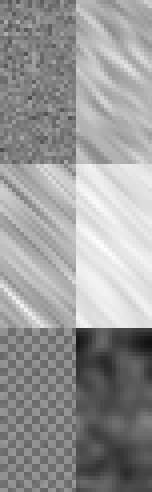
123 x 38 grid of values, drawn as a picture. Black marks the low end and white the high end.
The table splits into 3 rows of 2 panels. Panel 1,1: middling, fine-grained. Panel 1,2: high, slanting down to the right. Panel 2,1: high, slanting down to the right. Panel 2,2: very high, slanting down to the right, faint in contrast. Panel 3,1: middling, checkered. Panel 3,2: low, blotchy.
